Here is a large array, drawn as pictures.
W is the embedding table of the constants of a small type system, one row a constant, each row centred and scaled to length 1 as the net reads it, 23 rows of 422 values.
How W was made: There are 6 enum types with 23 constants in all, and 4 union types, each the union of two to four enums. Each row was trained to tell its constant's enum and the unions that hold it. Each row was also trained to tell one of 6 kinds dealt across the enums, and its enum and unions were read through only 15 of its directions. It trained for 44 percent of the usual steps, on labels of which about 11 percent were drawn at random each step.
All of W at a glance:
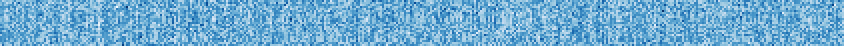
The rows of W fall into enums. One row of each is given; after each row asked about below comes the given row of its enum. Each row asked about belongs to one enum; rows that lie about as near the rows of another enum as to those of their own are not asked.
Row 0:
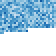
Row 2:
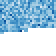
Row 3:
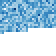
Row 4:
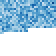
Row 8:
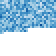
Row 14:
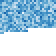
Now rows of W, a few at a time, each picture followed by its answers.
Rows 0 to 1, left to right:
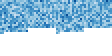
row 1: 8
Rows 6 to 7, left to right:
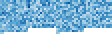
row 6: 2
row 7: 8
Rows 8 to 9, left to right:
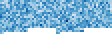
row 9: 14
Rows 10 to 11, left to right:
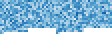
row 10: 14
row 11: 4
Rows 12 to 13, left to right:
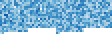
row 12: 0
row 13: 8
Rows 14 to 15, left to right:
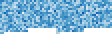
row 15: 8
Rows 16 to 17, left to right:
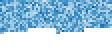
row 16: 4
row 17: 3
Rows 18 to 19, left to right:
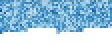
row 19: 4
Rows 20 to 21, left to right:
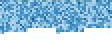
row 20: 4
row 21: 2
